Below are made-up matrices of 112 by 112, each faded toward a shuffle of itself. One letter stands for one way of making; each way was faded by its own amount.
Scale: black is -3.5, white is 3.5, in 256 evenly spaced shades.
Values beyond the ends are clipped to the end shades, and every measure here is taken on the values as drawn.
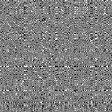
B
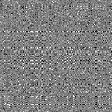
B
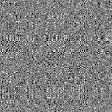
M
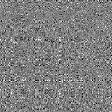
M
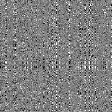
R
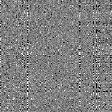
R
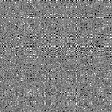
B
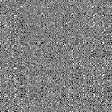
M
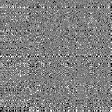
B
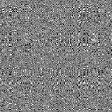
M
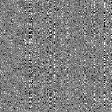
R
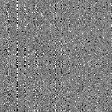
R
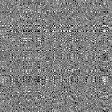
B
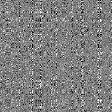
R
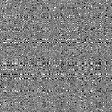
B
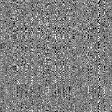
R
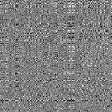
B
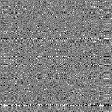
B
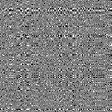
B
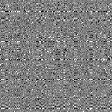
B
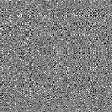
M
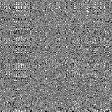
M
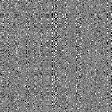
R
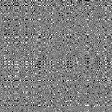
B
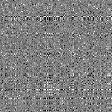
B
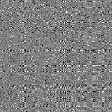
B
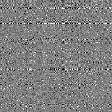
B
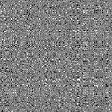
M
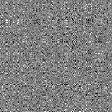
M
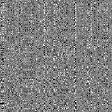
R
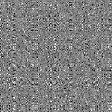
M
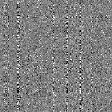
R
